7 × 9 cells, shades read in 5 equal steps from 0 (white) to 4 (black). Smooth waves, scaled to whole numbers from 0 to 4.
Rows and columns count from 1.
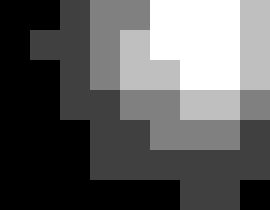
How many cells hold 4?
20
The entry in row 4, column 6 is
2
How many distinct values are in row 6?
2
